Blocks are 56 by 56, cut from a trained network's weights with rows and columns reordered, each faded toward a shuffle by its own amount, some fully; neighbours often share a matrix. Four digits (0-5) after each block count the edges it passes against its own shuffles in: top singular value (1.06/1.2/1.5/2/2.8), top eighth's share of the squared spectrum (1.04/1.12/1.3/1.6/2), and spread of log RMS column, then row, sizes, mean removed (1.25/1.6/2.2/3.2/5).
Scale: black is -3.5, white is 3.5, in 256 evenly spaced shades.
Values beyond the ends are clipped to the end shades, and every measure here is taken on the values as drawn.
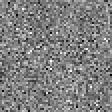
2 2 1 1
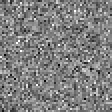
0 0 0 0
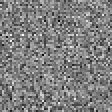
3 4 2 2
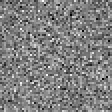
0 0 0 0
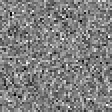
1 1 0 0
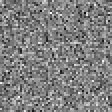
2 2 0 1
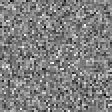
0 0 0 0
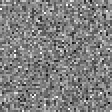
0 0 0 0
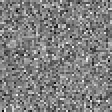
1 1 0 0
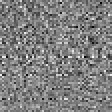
4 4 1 3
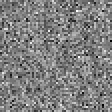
2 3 0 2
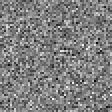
0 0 0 0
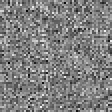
3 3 1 2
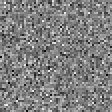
1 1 0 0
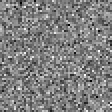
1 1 0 0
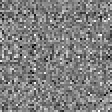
3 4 2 2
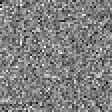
1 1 0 0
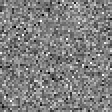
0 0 0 0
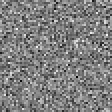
0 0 0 0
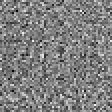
3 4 2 2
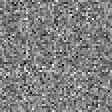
2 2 1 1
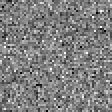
0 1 0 0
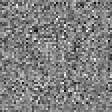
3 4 2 2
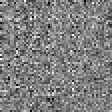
3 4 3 2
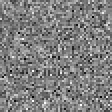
2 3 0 1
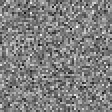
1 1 0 0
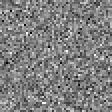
1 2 0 0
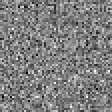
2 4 1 2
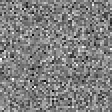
2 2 0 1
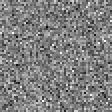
1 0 0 0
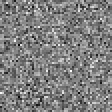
2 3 0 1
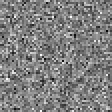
1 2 0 0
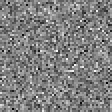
2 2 0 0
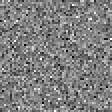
1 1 0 0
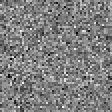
1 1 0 0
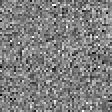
2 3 1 0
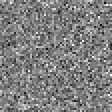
0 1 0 0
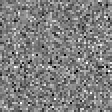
1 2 1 1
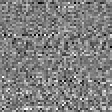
3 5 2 3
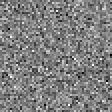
0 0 0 0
